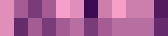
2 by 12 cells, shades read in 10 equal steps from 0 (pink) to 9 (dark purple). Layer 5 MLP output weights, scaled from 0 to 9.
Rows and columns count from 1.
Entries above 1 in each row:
8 11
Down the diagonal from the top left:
1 7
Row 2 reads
1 7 4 6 4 3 6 4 3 3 3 7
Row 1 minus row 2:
0 -3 2 -2 -4 -2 3 -2 -3 -1 -1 1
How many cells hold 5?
0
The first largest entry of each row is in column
7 2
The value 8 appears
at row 1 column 12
